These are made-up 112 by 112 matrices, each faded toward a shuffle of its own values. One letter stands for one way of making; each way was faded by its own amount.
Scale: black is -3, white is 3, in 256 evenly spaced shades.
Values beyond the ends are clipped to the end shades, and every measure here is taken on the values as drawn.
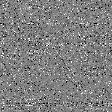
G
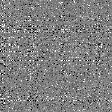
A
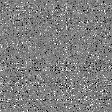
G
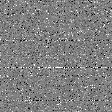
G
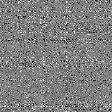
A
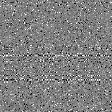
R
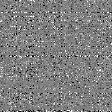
A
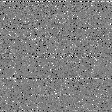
G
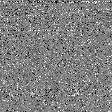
G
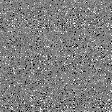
G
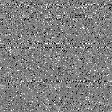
R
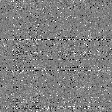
A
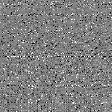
R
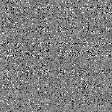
A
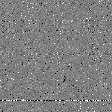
R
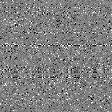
R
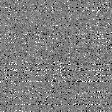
A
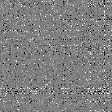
A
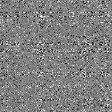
A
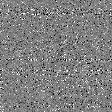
G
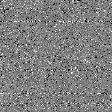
G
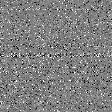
G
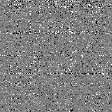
A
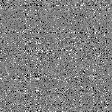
A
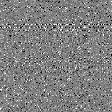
R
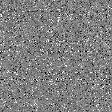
G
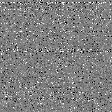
G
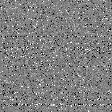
G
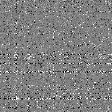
A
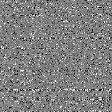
R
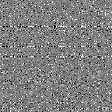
R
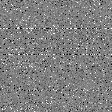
G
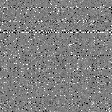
R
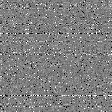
R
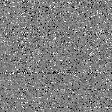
G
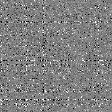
A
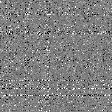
A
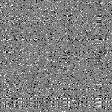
R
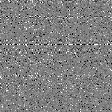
R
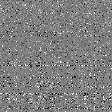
A
